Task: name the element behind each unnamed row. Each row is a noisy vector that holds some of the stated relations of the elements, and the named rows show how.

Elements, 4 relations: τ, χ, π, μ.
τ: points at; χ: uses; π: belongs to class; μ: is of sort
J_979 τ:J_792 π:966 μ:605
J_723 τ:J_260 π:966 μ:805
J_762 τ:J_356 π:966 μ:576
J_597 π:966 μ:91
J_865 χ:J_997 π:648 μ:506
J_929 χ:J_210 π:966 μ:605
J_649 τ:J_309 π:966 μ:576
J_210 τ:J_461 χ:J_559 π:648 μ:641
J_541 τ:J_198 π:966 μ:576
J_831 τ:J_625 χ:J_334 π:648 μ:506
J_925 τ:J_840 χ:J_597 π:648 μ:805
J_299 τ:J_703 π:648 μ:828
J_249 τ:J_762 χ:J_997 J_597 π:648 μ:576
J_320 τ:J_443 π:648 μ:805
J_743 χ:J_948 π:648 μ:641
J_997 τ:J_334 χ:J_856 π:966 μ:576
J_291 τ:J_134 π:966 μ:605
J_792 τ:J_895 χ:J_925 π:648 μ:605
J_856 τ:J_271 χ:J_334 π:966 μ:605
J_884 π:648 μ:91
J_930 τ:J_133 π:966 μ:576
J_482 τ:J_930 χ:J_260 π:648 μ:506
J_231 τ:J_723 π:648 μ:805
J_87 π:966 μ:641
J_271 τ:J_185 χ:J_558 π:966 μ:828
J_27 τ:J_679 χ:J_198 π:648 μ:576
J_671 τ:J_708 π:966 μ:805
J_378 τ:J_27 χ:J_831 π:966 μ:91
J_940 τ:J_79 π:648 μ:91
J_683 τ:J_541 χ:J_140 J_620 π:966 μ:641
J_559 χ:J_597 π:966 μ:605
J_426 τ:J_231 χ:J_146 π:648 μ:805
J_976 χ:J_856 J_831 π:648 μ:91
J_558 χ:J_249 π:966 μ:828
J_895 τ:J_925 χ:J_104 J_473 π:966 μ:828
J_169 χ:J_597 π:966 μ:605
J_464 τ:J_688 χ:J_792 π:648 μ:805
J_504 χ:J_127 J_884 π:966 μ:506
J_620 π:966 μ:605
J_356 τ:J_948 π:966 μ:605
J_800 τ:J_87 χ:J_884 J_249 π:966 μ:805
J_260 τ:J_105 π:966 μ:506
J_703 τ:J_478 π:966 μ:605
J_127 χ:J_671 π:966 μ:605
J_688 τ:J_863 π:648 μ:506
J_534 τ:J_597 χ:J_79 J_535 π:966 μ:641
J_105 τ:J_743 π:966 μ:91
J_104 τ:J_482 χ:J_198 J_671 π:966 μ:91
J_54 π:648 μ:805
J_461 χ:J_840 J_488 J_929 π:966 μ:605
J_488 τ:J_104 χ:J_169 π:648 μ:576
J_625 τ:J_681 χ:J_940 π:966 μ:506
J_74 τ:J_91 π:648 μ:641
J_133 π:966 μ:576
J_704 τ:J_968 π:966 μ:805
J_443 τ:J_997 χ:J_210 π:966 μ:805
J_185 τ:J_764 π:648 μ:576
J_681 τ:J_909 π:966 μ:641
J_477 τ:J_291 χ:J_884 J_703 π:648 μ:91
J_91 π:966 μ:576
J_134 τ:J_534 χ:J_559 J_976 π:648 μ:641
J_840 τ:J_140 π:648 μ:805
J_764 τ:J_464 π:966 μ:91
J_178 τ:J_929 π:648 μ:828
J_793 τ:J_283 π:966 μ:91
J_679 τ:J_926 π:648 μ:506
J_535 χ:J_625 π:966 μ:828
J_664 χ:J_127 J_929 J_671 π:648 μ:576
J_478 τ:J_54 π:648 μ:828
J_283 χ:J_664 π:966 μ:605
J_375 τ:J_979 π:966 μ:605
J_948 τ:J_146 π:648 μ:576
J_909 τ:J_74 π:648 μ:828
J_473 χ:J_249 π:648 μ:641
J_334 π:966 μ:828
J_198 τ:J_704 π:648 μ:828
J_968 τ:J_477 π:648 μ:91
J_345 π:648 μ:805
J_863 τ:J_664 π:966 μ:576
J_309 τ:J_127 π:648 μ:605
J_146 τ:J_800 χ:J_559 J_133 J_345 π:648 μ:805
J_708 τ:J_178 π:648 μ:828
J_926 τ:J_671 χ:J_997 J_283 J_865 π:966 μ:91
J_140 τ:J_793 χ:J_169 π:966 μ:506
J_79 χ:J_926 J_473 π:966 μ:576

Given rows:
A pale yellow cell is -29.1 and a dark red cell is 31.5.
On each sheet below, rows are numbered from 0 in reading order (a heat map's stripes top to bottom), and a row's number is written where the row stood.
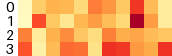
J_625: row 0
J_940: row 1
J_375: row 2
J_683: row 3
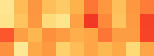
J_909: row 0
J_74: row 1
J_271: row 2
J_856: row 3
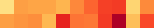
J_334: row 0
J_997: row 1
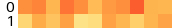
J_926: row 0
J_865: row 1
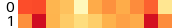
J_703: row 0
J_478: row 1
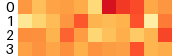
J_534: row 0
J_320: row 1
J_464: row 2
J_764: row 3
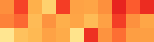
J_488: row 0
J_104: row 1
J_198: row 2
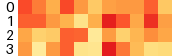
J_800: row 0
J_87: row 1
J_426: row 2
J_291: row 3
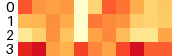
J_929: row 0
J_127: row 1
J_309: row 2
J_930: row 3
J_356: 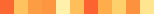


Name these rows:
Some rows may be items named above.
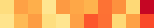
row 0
J_210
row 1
J_74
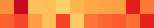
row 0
J_478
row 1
J_27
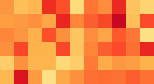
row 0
J_704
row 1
J_997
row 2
J_723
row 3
J_27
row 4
J_884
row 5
J_664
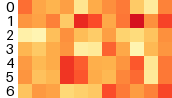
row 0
J_461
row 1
J_649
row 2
J_831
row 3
J_792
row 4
J_443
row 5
J_443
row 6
J_473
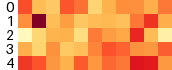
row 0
J_378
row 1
J_54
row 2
J_625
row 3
J_681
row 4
J_762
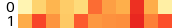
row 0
J_625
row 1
J_185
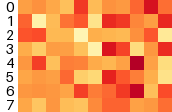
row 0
J_249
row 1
J_683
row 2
J_703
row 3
J_134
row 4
J_671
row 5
J_597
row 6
J_997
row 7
J_681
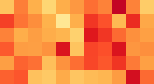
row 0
J_535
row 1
J_87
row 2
J_534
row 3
J_541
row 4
J_91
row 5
J_299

